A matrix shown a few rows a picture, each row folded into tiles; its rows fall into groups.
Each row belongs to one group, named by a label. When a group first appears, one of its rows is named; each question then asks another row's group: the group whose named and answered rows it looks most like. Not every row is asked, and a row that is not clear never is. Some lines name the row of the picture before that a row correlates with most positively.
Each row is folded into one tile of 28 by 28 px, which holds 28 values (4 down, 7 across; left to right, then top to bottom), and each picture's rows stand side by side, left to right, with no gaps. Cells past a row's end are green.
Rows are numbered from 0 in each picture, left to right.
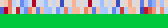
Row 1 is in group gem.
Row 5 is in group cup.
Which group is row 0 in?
cup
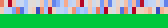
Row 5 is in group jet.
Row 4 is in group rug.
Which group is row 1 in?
rug
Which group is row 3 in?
rug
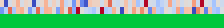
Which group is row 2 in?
rug
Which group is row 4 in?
rug
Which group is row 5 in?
gem
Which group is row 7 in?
gem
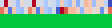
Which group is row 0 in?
gem
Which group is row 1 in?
gem
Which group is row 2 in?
cup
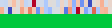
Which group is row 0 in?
rug
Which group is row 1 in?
gem
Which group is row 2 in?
rug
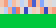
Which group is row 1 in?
jet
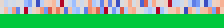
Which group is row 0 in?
jet
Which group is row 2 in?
gem
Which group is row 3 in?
rug
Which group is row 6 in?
jet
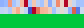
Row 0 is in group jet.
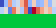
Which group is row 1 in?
cup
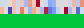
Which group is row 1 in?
cup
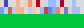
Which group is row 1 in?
cup
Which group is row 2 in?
gem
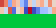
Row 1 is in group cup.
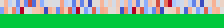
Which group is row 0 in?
rug
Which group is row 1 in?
jet
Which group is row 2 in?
rug
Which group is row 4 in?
rug
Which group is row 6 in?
jet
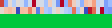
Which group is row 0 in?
jet
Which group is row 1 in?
gem
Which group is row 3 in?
cup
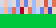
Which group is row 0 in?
rug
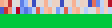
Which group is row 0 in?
cup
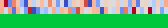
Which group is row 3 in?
jet
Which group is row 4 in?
rug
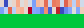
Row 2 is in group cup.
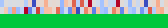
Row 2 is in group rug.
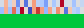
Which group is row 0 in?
rug
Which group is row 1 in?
rug
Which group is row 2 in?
gem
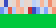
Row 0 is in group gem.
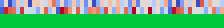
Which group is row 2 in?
cup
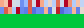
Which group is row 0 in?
cup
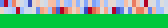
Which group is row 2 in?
cup
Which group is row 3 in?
cup
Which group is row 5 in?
gem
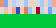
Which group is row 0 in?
jet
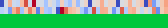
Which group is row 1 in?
gem
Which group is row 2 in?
cup
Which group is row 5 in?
jet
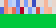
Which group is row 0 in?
rug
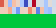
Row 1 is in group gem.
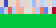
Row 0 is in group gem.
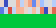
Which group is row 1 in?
jet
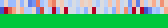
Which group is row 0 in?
cup
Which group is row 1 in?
jet
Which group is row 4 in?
rug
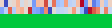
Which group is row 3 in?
cup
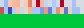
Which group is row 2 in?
gem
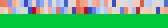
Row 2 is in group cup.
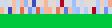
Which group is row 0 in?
rug
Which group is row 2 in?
gem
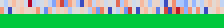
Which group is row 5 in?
jet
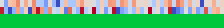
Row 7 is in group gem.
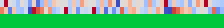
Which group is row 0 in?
gem
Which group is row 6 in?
cup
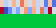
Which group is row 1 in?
rug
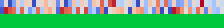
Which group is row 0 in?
cup
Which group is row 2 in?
cup
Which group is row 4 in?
jet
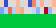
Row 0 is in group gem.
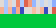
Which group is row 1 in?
jet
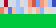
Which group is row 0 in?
gem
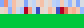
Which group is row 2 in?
cup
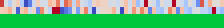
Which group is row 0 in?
jet
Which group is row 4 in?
rug
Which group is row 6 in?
gem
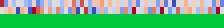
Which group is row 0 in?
jet
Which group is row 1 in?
cup
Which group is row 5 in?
rug
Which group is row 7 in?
rug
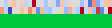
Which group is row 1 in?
gem
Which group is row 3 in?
jet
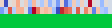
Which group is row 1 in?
cup
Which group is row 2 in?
cup
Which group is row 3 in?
gem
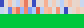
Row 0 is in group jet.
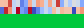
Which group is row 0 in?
cup
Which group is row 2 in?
jet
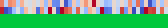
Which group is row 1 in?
rug
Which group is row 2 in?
cup
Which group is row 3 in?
cup
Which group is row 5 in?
cup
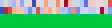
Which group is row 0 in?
cup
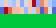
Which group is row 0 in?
cup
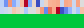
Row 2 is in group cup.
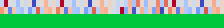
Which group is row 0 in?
gem
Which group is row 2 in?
gem
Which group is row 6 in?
gem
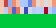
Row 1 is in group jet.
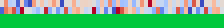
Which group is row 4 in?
cup
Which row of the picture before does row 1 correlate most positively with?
1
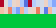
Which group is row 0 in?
jet
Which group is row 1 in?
jet
